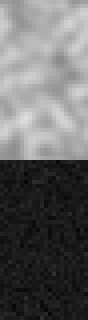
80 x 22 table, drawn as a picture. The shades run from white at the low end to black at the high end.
The table splits into 2 rows of 1 panel. Panel 1,1: low, blotchy. Panel 2,1: very high, fine-grained, faint in contrast.
